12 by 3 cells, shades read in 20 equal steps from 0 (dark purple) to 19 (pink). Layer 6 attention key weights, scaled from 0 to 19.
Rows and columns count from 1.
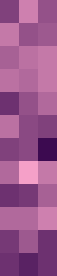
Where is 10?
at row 2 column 3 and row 11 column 2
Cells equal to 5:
5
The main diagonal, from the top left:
7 9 14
